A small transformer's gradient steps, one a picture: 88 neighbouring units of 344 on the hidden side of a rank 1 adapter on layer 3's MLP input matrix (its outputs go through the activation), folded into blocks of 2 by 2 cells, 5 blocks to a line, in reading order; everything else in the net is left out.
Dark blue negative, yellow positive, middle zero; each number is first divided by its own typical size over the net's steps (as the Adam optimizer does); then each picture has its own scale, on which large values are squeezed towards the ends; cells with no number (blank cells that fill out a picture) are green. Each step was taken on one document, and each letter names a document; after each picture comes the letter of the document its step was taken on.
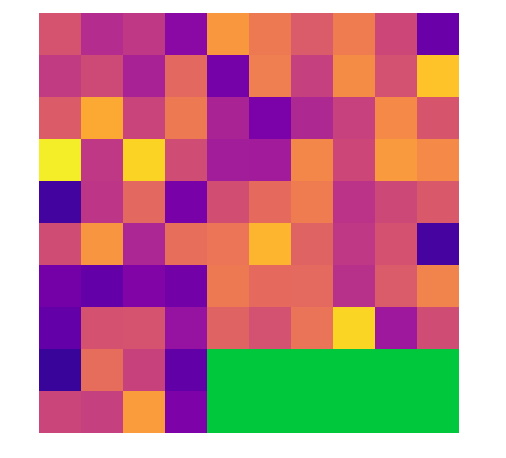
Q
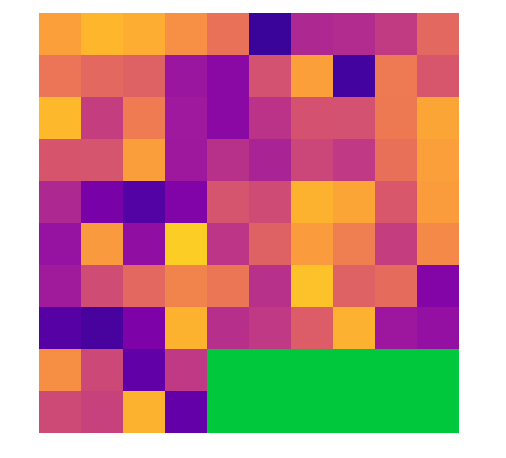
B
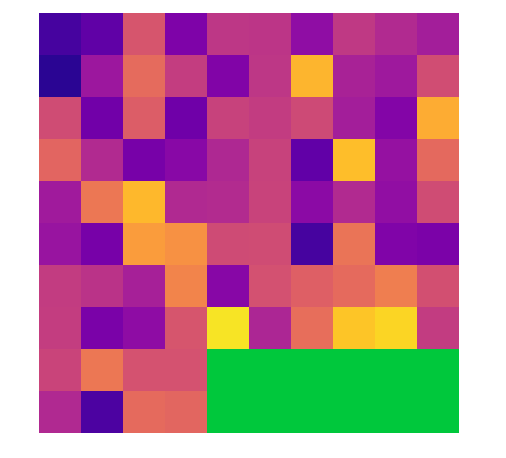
B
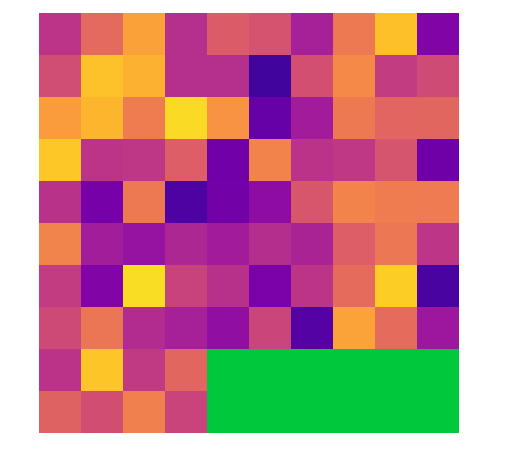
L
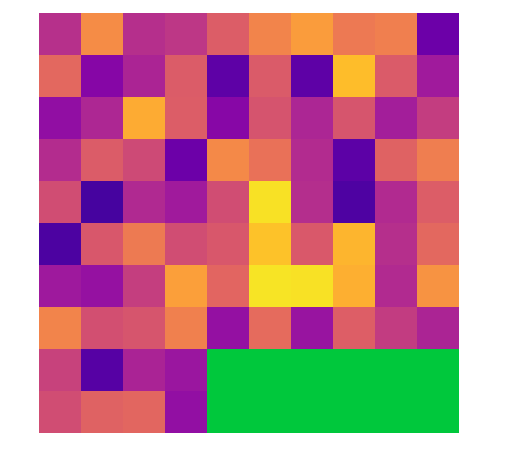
L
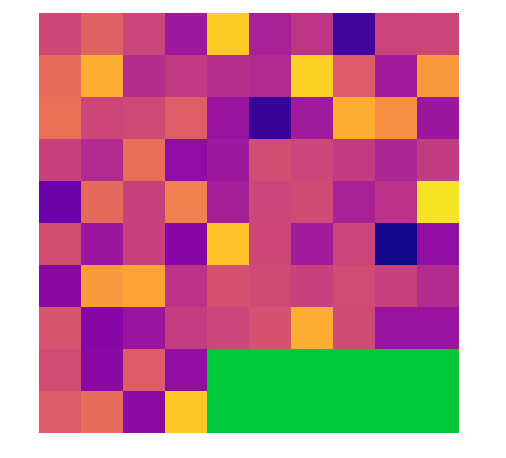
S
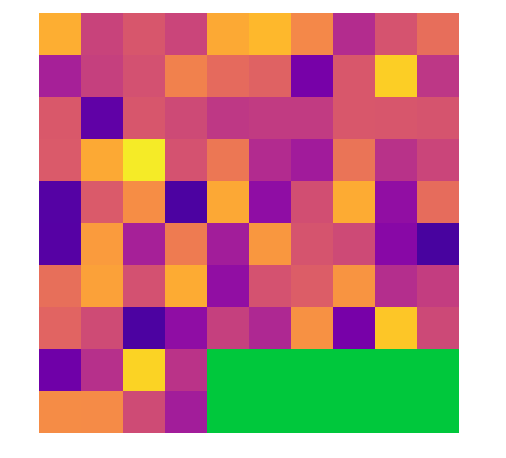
Q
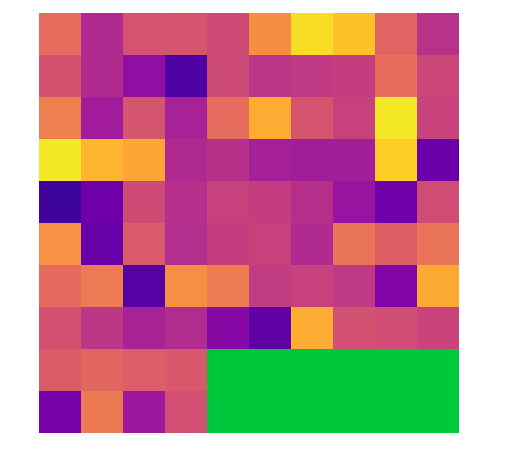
Q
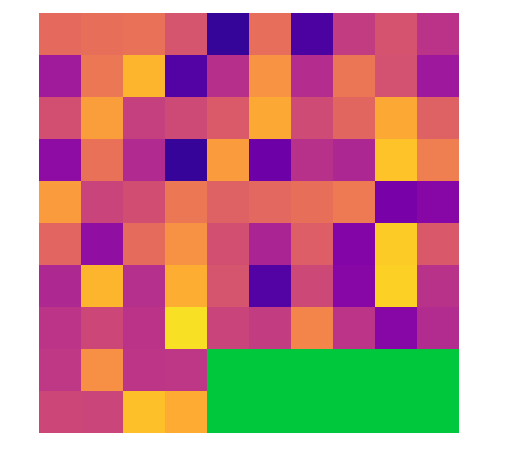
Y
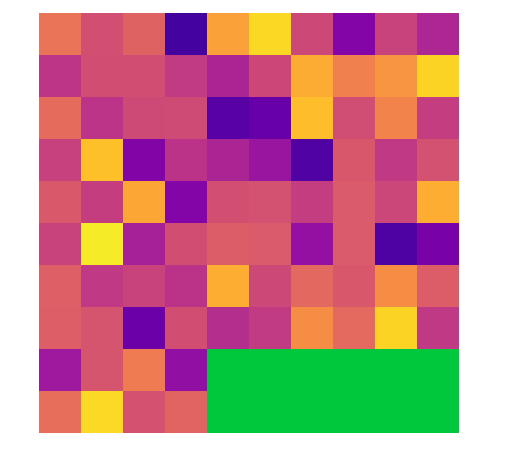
S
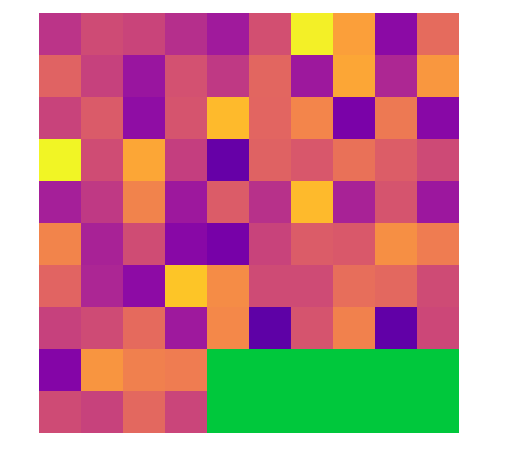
Q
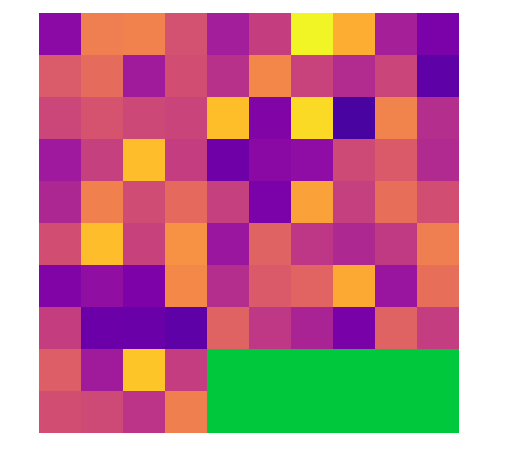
Q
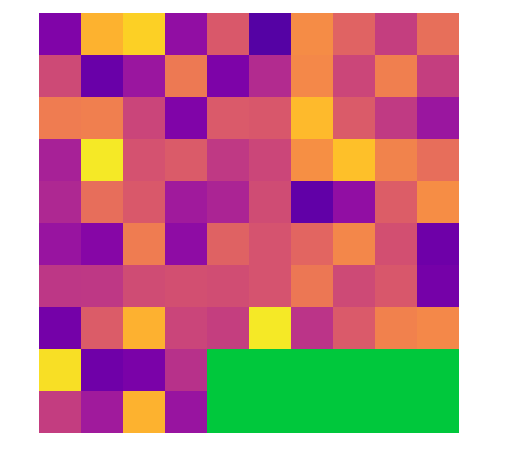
B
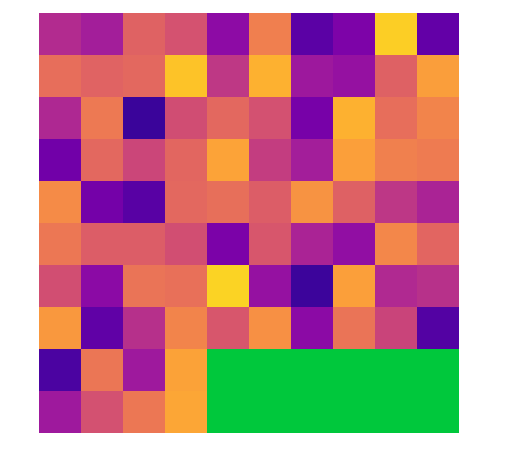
L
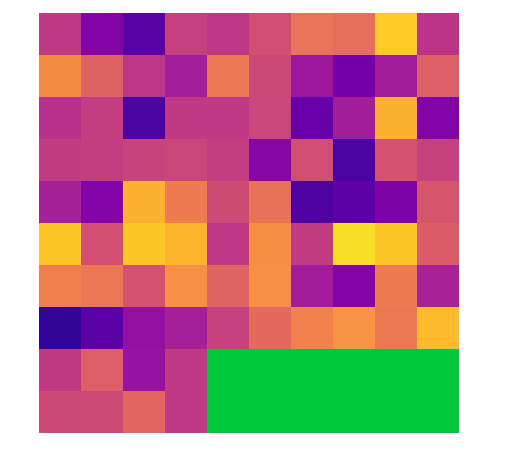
L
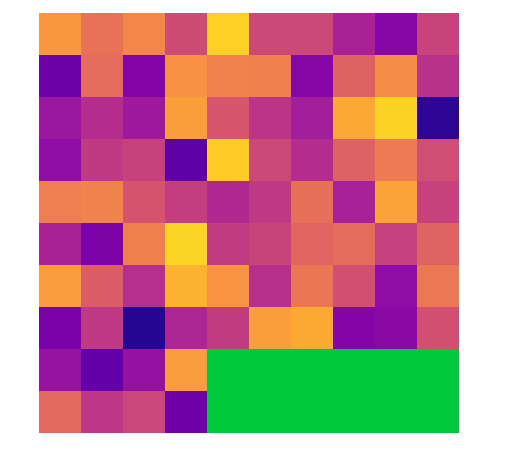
Y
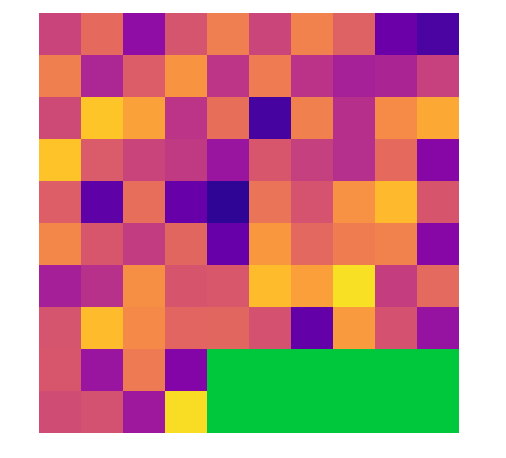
L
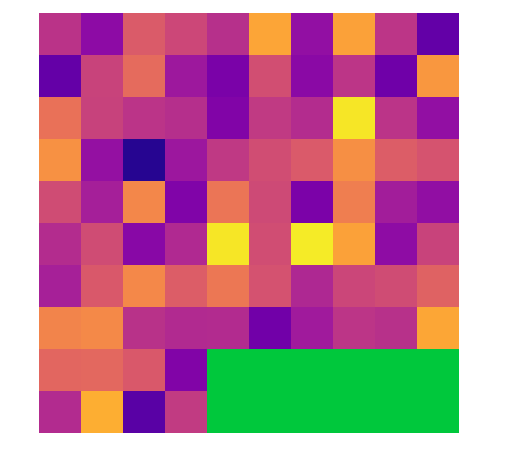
B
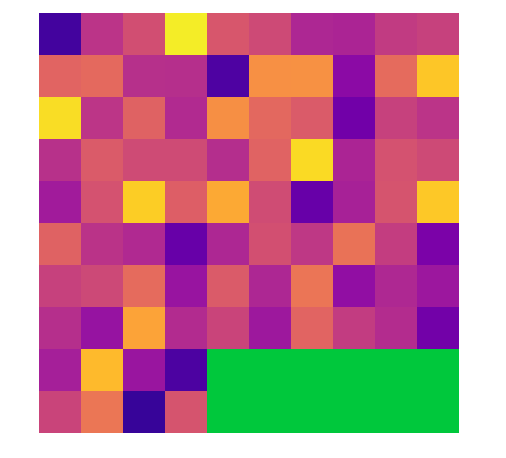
B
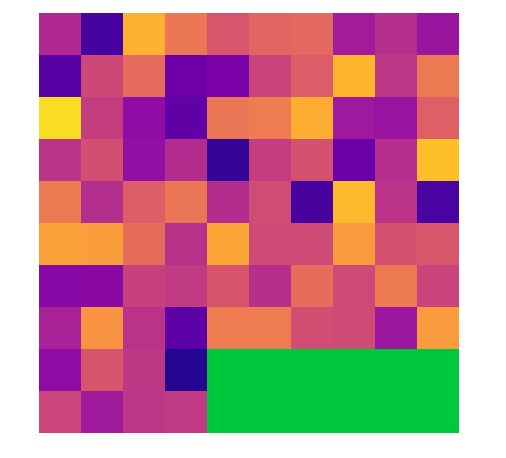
B
